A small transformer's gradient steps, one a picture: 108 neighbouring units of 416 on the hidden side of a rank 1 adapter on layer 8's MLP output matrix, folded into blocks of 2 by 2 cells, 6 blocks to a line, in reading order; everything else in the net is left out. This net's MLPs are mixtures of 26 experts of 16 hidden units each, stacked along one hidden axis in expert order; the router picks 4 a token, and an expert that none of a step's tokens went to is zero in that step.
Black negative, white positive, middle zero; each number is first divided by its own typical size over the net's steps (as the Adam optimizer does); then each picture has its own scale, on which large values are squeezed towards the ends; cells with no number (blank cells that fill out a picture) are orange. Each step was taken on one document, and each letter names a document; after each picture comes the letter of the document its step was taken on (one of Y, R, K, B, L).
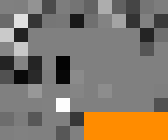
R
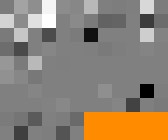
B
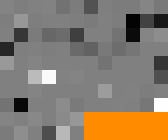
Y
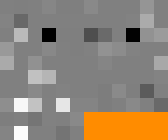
Y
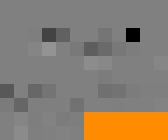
Y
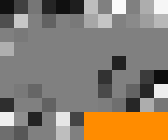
B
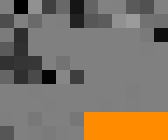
R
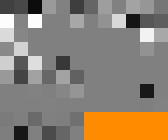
R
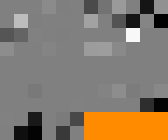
Y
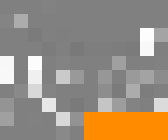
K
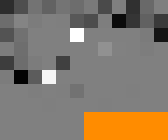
R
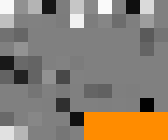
R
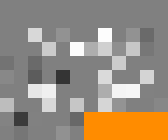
K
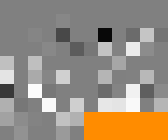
K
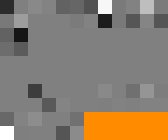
B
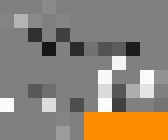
K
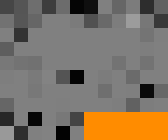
B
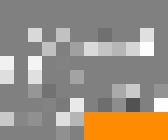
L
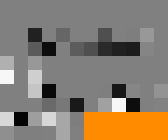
L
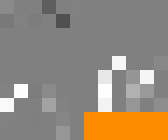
K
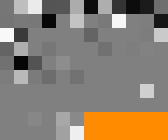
R
